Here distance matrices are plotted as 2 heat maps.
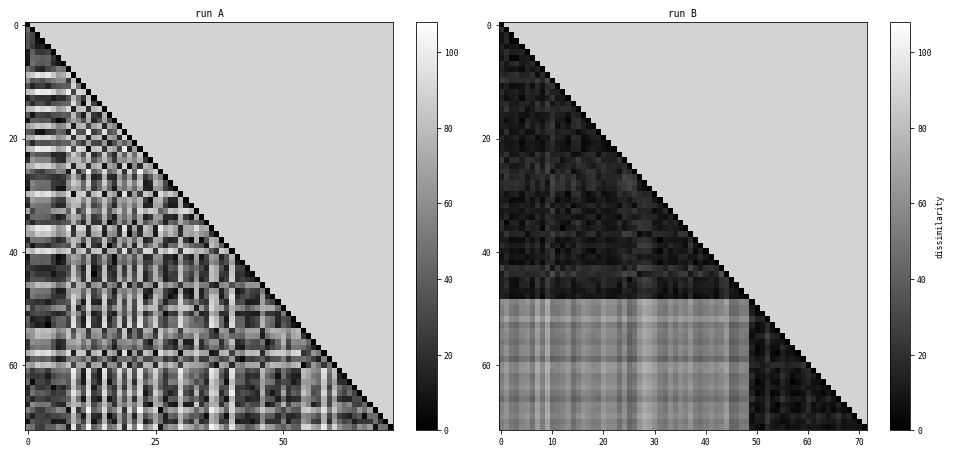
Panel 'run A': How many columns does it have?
72
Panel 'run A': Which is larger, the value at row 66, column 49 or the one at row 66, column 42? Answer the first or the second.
the second
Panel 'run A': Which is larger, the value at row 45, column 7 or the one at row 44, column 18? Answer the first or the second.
the second
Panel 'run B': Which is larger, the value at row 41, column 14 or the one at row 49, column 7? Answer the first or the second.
the second
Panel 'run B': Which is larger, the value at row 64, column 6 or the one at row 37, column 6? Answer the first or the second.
the first
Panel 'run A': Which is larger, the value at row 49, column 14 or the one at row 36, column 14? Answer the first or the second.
the second
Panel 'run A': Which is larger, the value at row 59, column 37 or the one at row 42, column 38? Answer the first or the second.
the first
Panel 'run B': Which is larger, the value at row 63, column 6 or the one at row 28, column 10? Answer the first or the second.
the first
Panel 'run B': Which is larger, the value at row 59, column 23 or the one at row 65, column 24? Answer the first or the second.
the second
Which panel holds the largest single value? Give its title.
run A
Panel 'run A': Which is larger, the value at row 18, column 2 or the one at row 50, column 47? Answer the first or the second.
the first
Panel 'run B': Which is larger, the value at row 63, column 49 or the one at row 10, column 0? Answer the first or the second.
the second
